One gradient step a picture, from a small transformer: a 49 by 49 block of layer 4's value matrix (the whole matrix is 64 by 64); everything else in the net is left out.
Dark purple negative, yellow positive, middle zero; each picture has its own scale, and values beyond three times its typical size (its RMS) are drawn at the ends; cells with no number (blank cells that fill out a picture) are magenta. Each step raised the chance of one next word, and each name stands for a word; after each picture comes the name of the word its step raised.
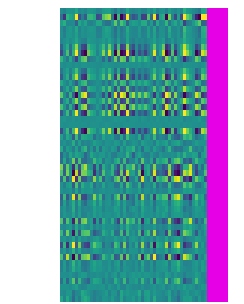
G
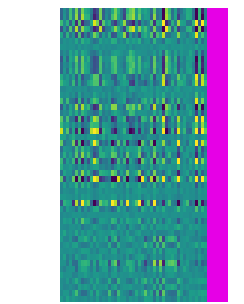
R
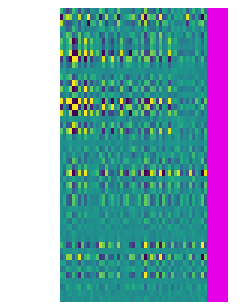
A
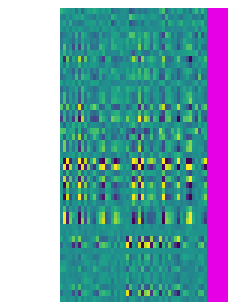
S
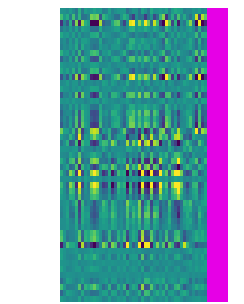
S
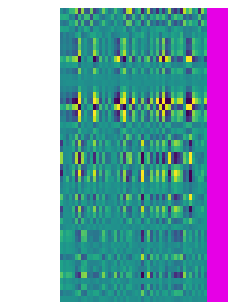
A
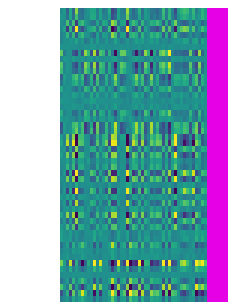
R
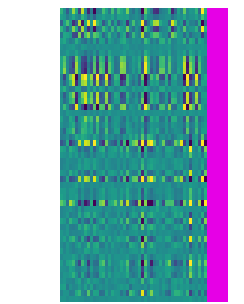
R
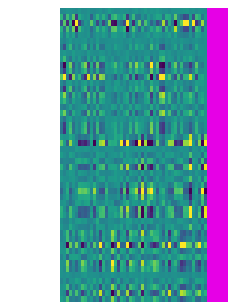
S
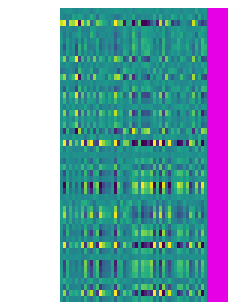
S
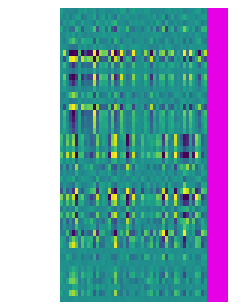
G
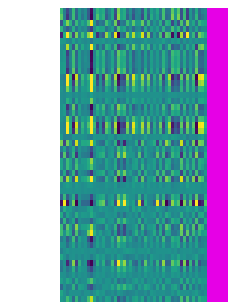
R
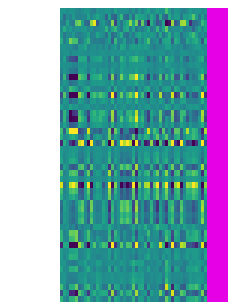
S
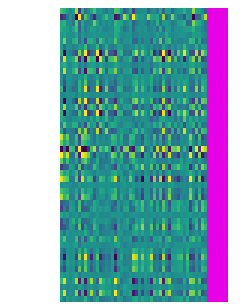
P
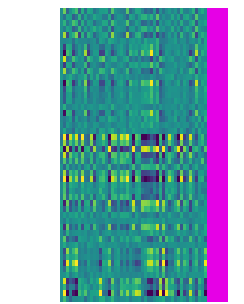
P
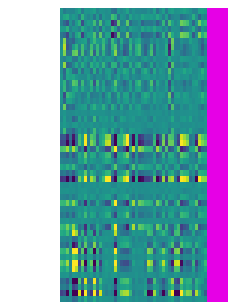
P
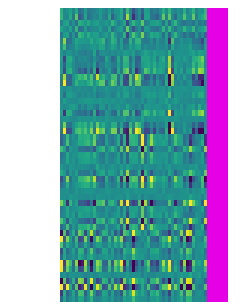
R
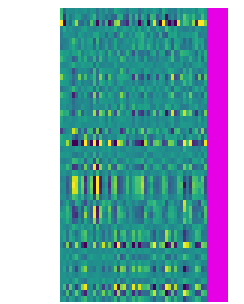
S
